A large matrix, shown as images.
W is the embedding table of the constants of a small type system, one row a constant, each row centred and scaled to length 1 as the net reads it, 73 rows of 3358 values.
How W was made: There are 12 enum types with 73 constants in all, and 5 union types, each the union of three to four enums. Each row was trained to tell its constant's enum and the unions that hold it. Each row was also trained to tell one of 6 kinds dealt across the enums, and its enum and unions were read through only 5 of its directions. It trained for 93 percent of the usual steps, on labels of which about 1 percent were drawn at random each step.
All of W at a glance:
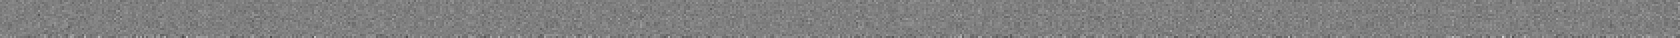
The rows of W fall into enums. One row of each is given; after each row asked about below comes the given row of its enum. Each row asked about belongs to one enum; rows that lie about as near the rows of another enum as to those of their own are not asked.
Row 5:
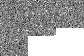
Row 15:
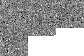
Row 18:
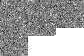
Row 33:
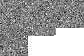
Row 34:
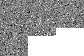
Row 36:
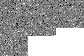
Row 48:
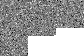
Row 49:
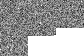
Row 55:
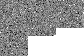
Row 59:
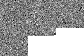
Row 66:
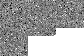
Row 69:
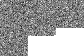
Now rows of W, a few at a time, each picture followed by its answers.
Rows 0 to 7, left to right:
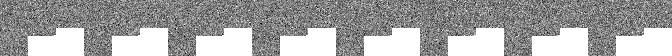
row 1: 59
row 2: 33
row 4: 34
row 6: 34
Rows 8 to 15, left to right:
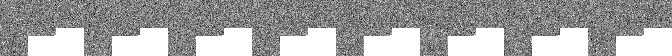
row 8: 15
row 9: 66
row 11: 15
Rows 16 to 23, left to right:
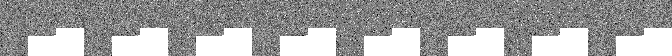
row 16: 59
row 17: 34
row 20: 48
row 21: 34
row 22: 33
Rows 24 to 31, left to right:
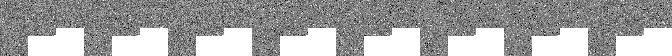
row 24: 59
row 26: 55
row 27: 33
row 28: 55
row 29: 15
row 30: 36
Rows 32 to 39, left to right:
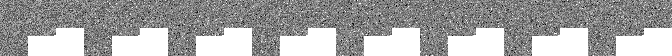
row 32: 59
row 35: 69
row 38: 55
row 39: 66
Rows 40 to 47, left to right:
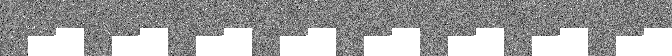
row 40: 48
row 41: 66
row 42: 59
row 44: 34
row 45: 49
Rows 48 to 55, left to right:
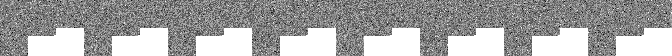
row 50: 34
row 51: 66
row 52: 36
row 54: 55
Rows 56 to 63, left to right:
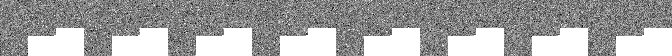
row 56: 48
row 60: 66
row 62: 59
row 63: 48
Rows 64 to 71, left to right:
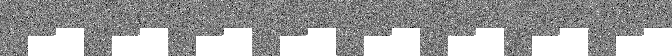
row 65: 48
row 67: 66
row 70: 15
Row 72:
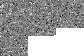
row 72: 48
